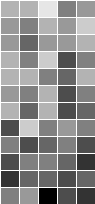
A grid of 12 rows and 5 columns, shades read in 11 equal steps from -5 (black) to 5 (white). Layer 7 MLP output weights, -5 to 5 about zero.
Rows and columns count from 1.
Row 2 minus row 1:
-1 -2 -2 1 2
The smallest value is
-5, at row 12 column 3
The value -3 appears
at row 10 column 5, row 11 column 1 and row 12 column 5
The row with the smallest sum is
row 12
